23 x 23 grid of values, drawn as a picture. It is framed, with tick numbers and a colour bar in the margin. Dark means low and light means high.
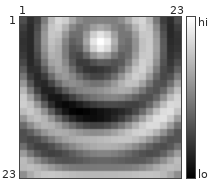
There are no lone odd cells. Rings spread out from the top middle. The ninth with the lowest average is the centre.
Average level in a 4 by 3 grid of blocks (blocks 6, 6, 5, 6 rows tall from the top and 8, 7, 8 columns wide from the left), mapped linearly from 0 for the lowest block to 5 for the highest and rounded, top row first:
353
224
305
344
